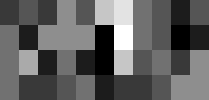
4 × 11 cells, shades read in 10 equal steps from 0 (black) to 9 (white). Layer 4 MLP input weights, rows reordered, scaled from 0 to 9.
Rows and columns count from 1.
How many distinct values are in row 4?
5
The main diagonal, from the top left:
2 1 1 3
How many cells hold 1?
6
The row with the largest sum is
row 1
